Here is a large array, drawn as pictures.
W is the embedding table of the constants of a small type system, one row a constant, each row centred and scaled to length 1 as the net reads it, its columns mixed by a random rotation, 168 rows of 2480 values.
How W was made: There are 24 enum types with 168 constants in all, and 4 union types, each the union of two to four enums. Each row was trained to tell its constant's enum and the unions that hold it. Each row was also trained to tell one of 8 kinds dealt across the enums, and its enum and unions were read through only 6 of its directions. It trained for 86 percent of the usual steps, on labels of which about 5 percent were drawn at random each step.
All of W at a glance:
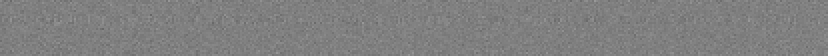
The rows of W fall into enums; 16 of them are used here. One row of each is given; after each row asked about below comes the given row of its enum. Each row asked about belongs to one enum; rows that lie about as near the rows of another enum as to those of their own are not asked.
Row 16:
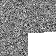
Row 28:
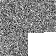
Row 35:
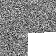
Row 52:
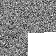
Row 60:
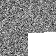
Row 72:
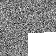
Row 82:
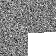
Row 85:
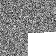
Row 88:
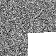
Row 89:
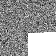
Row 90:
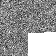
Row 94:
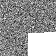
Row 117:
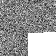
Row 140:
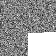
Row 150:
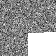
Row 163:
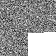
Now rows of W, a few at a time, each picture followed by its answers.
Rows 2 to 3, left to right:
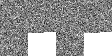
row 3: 35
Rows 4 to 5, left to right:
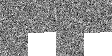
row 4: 94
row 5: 28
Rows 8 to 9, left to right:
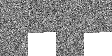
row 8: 140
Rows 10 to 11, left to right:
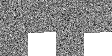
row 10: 85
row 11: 163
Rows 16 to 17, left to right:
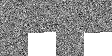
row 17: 52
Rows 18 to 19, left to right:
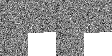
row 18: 88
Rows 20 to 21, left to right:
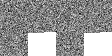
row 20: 28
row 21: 140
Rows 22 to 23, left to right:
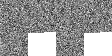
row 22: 94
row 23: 85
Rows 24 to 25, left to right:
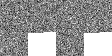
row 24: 28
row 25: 88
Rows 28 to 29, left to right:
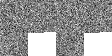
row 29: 72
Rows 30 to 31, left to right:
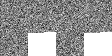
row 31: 60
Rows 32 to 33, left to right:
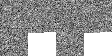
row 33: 89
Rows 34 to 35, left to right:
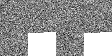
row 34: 88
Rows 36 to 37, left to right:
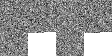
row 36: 163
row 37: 52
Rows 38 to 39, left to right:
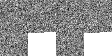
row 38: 28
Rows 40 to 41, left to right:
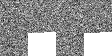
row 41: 16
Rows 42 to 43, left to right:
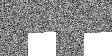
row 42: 117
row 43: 82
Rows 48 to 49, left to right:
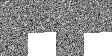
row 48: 16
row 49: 90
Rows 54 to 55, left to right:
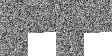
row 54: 82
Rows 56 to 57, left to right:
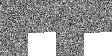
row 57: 16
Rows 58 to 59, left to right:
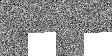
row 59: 72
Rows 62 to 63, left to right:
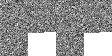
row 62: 82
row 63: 16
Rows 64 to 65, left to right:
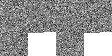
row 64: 16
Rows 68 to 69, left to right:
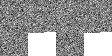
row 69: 90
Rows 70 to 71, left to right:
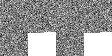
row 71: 72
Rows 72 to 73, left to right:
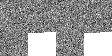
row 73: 85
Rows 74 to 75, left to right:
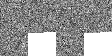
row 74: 140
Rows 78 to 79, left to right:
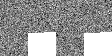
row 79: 94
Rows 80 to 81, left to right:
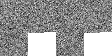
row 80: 52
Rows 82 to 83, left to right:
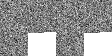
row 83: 72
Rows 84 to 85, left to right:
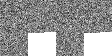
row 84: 28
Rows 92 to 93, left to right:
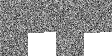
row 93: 88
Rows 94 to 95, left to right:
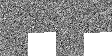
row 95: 72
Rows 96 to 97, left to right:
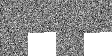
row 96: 140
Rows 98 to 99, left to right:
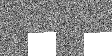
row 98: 117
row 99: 85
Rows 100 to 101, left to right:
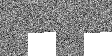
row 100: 35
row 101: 90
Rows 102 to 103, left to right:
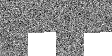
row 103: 52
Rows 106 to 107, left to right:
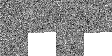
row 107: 140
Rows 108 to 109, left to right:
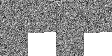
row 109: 140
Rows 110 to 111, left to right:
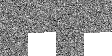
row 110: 94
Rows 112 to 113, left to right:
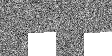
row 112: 117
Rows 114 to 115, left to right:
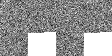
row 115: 35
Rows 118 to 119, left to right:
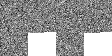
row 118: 140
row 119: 90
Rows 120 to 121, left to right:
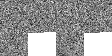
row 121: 72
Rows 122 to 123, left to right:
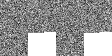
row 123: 117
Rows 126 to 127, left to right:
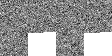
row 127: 88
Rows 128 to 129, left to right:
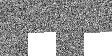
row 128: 28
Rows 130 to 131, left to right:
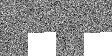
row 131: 94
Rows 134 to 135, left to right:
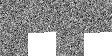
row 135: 28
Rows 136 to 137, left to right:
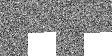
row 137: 163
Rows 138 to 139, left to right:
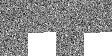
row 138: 163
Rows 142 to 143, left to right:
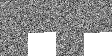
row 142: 16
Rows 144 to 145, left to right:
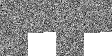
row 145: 82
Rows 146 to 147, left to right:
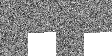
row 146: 52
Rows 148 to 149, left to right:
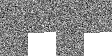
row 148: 94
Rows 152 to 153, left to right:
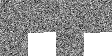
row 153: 52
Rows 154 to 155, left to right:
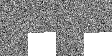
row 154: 88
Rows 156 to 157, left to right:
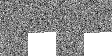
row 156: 89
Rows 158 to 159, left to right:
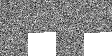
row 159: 82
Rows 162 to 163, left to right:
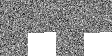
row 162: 52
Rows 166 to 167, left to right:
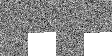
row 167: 117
